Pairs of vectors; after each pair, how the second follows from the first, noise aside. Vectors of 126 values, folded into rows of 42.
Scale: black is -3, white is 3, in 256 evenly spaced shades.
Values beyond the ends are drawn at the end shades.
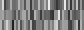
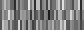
shuffled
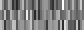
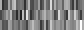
shuffled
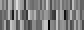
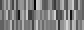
reversed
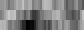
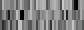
shuffled
